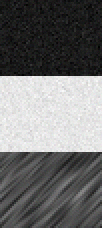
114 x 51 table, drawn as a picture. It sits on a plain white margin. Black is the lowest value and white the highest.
It is made of 3 by 1 panels. Panel 1,1: very low, fine-grained, faint in contrast. Panel 2,1: very high, fine-grained, faint in contrast. Panel 3,1: low, slanting up to the right.
